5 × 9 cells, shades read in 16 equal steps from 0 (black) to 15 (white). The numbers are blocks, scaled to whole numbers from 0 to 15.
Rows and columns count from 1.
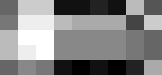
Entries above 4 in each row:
5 8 9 9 4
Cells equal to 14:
3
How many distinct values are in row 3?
5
